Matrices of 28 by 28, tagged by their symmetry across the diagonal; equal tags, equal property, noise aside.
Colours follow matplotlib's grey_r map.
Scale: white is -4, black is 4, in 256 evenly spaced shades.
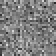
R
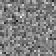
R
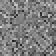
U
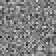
R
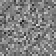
U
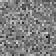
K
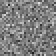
K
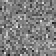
K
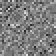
U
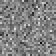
K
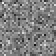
U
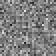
R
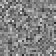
U
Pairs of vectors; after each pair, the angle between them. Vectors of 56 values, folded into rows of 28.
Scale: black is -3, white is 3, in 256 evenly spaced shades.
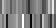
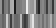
partly opposed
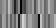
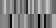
partly aligned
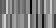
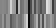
orthogonal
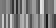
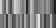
orthogonal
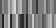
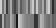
partly opposed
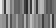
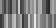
orthogonal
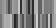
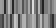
partly opposed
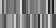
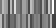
partly opposed
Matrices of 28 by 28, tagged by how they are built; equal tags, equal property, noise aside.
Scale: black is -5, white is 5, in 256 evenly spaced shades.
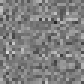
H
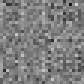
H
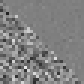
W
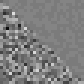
W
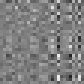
H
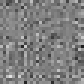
H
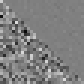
W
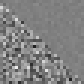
W
